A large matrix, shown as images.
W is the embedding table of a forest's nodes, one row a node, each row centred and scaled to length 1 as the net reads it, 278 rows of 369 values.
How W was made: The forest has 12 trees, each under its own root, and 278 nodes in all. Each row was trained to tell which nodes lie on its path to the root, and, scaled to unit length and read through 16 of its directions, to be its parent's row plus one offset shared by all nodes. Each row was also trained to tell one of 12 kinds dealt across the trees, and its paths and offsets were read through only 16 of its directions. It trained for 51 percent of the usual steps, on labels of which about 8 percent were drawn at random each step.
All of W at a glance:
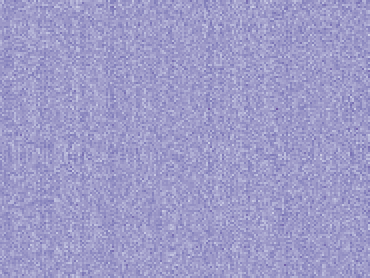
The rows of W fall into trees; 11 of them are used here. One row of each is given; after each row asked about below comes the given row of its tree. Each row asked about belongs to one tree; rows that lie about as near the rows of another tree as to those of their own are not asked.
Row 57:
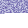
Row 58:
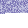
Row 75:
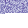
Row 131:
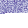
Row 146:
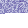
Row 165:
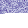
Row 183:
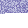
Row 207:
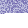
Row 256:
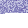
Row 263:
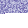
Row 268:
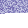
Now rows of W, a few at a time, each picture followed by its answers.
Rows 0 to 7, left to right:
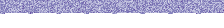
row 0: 75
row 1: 256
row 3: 146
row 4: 207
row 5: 75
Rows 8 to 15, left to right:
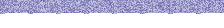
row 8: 268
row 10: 183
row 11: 146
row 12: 183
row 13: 263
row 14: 263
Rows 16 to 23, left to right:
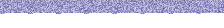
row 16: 58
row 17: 75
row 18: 57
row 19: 207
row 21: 75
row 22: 131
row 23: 256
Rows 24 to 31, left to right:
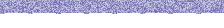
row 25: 57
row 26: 57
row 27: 57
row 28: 131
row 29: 207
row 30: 57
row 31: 146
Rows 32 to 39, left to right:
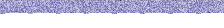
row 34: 57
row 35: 75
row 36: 256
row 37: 57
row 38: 256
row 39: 75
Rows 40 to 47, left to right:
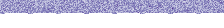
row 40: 183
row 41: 268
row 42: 207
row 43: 256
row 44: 263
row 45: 183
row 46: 256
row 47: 183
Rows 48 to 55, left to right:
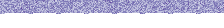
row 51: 146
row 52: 131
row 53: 165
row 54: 131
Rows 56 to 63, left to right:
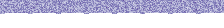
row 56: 146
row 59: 263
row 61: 256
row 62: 57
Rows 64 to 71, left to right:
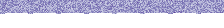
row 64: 75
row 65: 58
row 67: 256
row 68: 146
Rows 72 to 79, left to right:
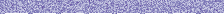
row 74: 131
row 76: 146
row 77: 268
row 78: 75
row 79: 57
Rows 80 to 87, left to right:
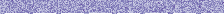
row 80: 146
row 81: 75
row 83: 58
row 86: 57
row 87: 256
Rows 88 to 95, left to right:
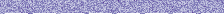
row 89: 256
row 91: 256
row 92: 57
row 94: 207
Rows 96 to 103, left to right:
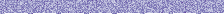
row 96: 75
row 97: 268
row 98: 256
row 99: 256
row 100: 256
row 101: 75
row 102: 58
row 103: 183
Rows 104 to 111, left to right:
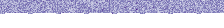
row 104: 146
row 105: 165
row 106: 256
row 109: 256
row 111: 131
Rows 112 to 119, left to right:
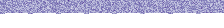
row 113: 165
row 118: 256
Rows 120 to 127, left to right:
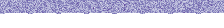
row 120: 57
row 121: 57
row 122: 131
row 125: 207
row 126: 146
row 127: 75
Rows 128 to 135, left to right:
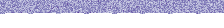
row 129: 268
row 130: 75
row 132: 256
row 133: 207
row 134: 75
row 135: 165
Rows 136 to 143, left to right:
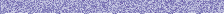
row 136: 58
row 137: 183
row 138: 57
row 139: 268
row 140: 165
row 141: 146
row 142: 131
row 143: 131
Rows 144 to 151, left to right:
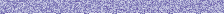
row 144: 57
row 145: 146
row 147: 263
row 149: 146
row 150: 165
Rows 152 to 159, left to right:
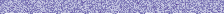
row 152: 146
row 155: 58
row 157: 207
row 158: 58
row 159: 75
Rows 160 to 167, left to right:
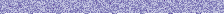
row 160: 183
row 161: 146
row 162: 57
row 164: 263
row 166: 256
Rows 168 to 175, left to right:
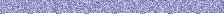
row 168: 165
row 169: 57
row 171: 146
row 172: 131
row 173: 58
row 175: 57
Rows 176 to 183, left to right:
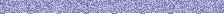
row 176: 57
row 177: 268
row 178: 146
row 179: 57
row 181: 165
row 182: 57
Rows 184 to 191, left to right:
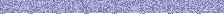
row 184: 268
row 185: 207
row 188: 58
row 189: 268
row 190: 268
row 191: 263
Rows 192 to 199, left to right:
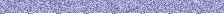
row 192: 183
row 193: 263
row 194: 57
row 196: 57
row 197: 58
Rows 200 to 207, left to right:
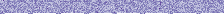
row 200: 183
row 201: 146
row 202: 268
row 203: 131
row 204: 58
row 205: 131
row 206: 183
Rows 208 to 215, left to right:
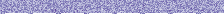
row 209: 146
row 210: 268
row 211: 263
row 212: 146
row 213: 57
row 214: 256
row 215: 268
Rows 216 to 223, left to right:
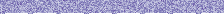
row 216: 58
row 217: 131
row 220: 263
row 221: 146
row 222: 146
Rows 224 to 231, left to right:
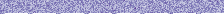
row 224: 256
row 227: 146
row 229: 183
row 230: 256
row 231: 131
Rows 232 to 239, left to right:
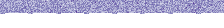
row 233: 146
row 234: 256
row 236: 58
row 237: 75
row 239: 75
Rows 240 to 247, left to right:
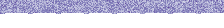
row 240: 263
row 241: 183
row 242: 58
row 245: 146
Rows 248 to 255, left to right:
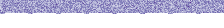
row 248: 207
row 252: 165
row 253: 131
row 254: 268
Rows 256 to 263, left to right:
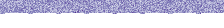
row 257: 58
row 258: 75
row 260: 256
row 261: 256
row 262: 58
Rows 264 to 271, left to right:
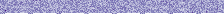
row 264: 131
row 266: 131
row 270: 256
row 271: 131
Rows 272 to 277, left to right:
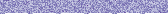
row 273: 165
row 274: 146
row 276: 75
